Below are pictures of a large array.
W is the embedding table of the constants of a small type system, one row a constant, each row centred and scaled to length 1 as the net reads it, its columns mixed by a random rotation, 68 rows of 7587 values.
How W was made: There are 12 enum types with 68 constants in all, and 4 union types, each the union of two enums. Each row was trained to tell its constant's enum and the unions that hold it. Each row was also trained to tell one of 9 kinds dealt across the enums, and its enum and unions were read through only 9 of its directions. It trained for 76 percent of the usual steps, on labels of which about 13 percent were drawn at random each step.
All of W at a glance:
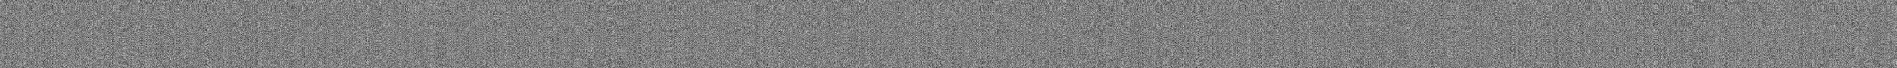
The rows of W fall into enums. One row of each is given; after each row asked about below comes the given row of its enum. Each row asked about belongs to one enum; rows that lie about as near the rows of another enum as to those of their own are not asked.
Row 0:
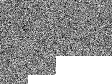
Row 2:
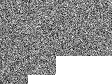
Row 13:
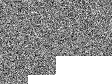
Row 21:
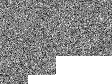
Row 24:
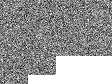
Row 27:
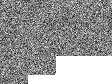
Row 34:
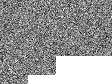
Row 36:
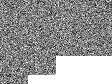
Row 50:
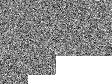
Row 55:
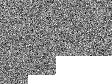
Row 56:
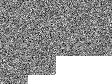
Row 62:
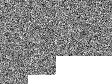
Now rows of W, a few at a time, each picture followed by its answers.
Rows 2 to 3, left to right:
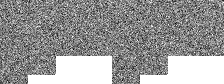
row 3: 24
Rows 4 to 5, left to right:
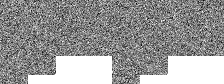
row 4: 27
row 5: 36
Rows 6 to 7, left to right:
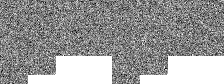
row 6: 36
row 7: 36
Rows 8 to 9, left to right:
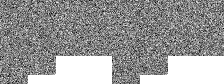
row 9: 62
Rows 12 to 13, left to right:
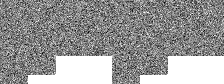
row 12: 21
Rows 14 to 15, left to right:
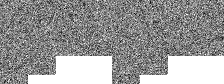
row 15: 34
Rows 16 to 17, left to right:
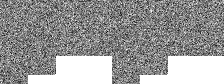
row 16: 21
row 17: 2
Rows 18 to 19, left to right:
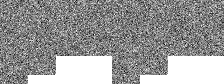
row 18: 34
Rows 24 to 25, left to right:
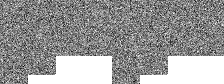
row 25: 13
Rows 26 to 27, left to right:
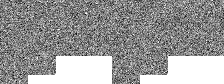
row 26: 13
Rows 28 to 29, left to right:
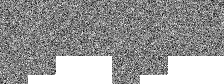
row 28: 2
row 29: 56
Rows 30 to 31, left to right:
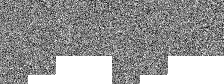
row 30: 36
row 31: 62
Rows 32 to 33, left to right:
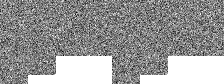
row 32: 55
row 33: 62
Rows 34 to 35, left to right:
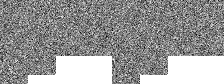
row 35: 24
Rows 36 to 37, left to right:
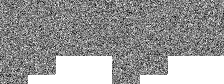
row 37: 27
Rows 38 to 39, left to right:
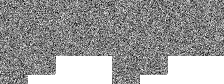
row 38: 36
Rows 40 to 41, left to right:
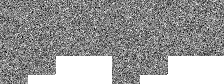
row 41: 21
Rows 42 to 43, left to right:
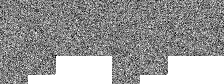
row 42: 13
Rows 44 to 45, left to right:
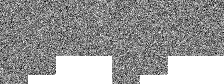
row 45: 56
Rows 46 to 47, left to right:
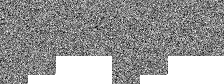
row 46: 62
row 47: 21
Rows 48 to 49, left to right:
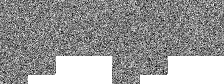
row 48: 55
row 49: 27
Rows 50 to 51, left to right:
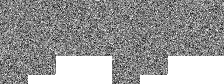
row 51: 24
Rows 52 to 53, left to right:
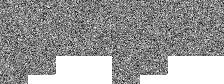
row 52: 21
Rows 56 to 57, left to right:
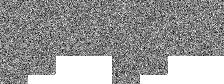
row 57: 24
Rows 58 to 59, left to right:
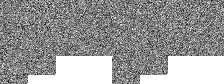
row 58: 34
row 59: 13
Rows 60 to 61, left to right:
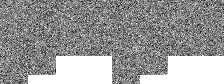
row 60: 21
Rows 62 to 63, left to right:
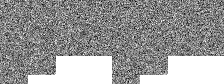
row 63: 36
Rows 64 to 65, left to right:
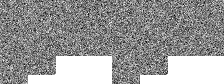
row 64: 56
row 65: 27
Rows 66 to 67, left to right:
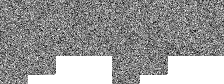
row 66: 13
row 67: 34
